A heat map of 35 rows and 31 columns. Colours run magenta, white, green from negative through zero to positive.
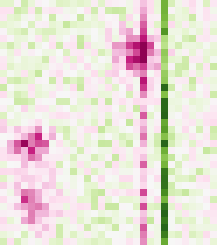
Odd lines: columns 21 and 24. Histogram: heavy tails on both sides. Dips: three.
